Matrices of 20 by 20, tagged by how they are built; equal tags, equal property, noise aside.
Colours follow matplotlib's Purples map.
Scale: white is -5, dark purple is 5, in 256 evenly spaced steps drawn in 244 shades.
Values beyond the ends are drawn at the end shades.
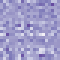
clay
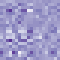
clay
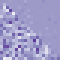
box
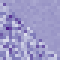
box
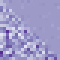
box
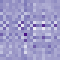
clay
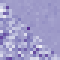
box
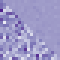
box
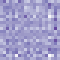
clay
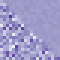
box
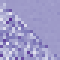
box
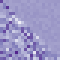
box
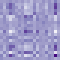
clay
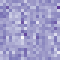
clay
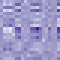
clay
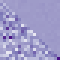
box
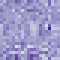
clay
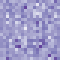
clay
